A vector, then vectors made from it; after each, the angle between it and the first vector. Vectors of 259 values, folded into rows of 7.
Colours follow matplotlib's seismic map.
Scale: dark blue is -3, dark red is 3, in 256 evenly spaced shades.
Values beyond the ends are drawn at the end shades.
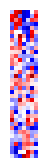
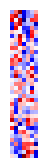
nearly parallel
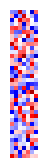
orthogonal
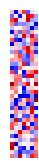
orthogonal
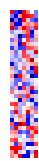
nearly opposite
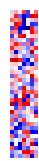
partly aligned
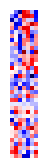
nearly opposite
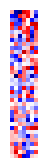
nearly opposite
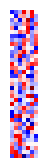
partly opposed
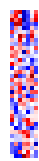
nearly parallel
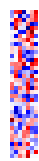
partly aligned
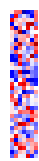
orthogonal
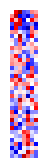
nearly parallel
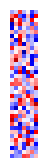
partly aligned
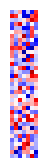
partly aligned
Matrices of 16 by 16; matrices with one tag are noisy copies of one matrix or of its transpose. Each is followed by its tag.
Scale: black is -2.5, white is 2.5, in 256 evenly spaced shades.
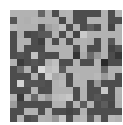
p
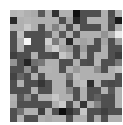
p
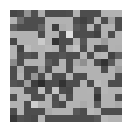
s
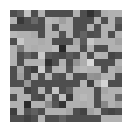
s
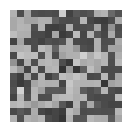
p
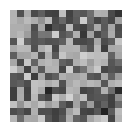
p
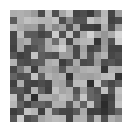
p
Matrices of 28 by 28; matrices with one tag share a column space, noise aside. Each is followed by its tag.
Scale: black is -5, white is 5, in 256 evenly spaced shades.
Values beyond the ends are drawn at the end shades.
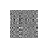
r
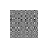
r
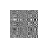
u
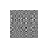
r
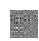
r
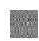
u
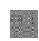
r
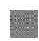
r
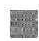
u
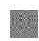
r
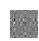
u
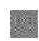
r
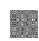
u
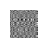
u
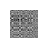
r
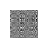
r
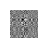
u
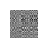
r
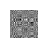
u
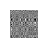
u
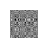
u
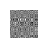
u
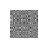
r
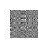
r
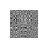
r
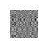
u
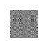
r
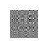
r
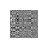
r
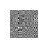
r
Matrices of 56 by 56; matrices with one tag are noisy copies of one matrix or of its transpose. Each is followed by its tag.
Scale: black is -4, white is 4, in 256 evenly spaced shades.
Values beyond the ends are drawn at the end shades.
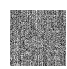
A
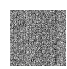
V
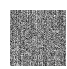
A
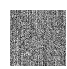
A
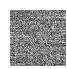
A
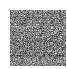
V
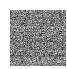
V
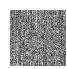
A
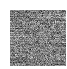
A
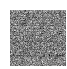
V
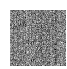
V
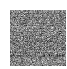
V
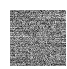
A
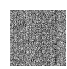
V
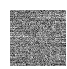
A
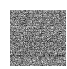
V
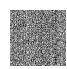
V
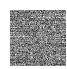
A
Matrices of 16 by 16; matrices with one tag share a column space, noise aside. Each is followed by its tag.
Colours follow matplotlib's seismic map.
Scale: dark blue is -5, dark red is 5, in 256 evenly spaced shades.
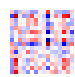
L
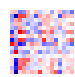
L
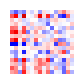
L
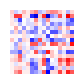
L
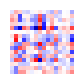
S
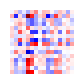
L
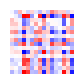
L
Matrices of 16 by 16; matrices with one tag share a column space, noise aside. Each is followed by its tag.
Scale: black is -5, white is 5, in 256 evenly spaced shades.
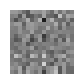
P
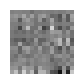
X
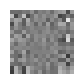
P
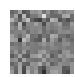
P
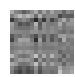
P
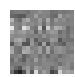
X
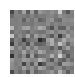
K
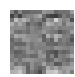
P
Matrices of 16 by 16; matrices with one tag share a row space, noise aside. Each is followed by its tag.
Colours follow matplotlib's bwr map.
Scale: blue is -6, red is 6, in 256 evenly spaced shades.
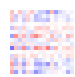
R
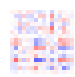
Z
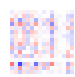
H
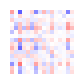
H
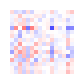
H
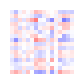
Z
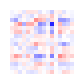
Z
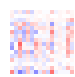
H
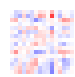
Z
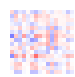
R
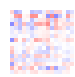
R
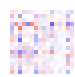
H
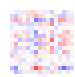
Z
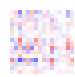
H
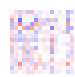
H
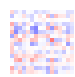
R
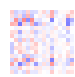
H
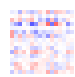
R
